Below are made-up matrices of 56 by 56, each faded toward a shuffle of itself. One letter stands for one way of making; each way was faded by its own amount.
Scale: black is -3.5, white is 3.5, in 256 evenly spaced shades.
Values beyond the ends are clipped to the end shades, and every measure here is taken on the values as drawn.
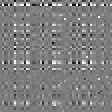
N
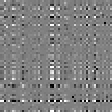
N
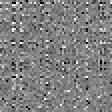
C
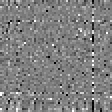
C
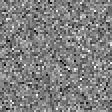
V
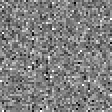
V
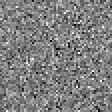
V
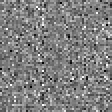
V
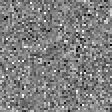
V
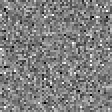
V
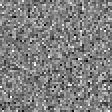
V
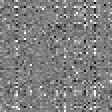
C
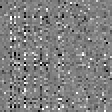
C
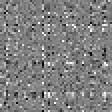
C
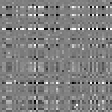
N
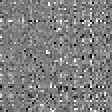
C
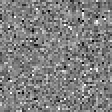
V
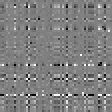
N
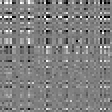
N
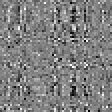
C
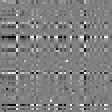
N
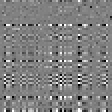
N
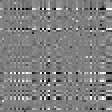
N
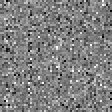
V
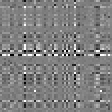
N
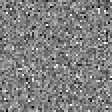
V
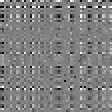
N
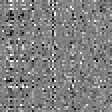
C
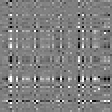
N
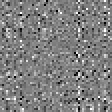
C
